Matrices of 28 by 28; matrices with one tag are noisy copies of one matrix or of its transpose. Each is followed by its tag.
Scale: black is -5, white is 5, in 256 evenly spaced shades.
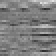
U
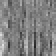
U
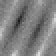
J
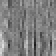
U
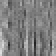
U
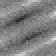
J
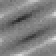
J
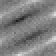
J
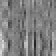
U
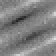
J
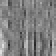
U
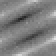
J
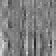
U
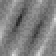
J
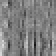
U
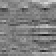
U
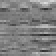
U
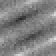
J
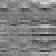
U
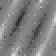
J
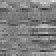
U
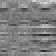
U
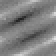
J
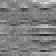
U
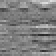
U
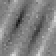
J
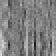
U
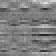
U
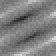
J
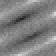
J
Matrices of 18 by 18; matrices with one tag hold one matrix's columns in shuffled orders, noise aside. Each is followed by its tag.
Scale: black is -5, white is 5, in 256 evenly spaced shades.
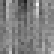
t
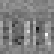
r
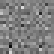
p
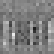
r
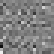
p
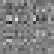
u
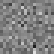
p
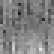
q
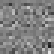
p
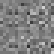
p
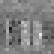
r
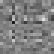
u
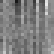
t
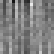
t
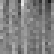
t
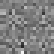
p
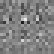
u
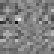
u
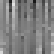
t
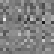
u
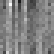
t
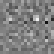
u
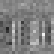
r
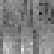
q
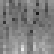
q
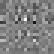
u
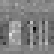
r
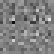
u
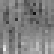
q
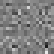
p
